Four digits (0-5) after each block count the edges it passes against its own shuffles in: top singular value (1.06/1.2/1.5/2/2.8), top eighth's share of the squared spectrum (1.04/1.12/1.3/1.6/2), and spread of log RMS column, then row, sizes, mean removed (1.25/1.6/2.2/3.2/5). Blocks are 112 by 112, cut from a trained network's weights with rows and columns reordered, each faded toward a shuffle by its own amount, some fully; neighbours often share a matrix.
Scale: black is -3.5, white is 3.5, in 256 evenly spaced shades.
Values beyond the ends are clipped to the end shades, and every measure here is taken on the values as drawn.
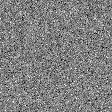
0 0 0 0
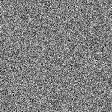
2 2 0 0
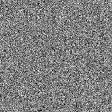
3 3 1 1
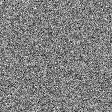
0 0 0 0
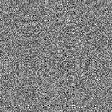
4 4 2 2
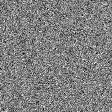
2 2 0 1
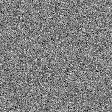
1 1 0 0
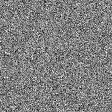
2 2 0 1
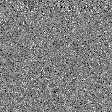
3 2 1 1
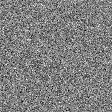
1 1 0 0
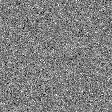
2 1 0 0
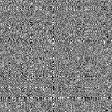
4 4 2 3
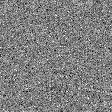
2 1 0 0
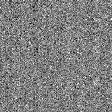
3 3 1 2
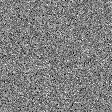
0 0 0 0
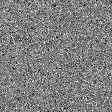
2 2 0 1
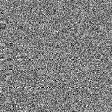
4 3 1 2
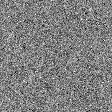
1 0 0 0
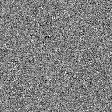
2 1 0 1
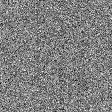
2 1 0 0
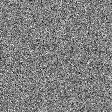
0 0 0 0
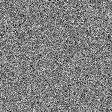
0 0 0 0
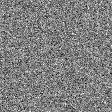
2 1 0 0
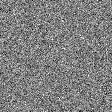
1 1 0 0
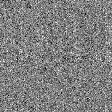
3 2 0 1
